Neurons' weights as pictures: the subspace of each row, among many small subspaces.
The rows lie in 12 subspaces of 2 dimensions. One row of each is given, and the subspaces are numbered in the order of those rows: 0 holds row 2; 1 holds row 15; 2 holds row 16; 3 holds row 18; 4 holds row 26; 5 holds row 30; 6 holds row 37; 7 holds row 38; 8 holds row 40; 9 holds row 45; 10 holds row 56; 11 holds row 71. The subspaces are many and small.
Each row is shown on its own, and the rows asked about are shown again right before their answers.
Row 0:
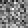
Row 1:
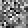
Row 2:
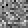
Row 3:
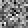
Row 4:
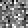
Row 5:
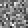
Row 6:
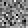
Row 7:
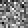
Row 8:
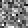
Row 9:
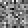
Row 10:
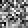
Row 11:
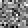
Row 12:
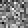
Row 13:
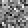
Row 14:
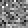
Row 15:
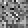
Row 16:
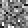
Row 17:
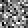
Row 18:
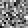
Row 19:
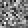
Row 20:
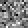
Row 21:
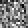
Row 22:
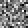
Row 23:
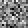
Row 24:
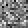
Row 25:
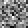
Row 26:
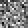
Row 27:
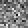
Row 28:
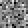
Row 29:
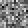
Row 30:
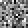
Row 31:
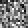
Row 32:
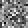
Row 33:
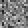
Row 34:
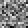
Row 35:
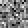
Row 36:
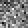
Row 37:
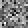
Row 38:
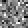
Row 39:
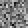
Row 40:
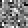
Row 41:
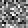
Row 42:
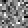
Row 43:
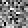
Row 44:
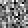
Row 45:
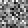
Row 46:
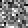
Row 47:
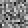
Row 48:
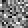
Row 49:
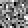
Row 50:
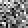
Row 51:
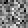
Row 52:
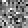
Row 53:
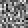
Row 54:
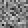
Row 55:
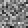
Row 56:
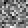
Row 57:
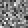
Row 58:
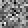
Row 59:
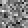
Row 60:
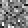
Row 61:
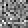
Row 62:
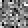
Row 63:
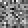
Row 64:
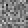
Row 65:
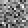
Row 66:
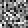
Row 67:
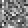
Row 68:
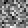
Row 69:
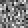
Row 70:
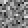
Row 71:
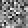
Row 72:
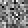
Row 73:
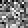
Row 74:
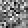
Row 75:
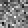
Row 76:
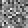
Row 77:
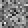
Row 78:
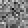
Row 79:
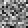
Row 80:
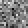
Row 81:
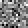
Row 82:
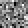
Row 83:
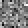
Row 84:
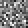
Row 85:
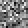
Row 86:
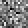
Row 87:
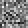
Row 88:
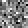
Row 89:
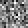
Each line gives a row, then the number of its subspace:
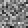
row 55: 10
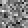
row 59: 11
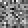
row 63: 3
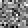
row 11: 8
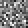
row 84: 5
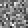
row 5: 5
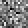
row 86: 7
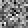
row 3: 6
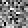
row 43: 7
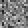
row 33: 4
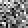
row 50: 2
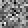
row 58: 6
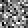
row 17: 6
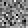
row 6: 5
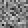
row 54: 9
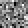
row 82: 3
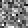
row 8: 2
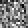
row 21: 9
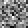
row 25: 10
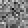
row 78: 4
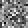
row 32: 6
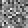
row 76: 11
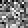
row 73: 4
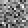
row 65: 8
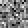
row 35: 6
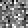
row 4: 5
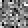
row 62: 8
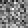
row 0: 9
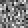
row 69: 0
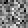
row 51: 10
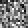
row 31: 9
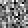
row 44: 1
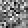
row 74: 11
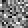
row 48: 11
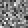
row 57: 3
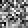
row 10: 6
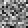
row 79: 10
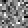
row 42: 7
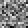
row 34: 10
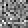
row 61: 0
